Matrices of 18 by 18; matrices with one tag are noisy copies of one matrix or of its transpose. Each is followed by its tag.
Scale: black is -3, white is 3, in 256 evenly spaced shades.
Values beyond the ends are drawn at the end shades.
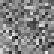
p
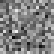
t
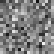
t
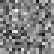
t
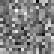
t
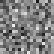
t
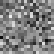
t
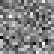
t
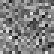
p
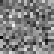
t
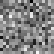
t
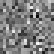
p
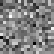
t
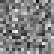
t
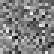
p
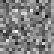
t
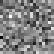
t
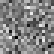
p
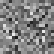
p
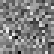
p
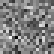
p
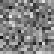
t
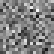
p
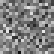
p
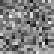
t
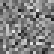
p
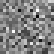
p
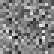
p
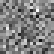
p
